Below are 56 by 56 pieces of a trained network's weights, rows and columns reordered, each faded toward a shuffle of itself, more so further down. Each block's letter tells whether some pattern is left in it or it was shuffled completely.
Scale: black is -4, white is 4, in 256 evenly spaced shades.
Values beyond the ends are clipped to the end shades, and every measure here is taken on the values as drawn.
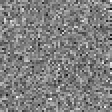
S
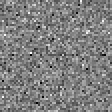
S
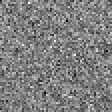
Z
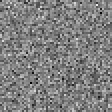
Z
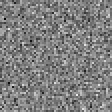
Z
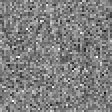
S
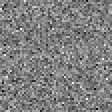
Z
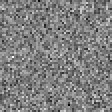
Z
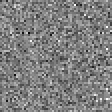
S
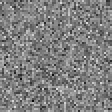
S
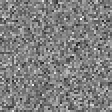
Z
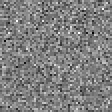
S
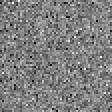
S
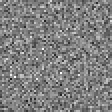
S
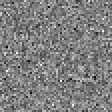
Z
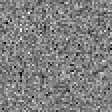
S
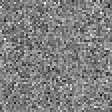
Z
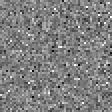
S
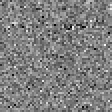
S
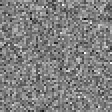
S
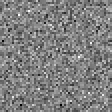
Z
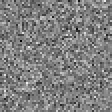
S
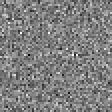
S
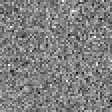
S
